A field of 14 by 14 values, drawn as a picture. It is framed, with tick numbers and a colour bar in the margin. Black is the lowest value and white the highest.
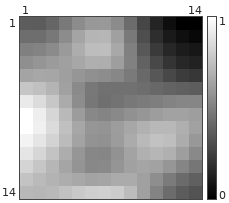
The middle left is the ninth with the highest average. The halves do not mirror each other. The top right is the ninth with the lowest average. No regular stripes run through it. Values rise toward the bottom left.
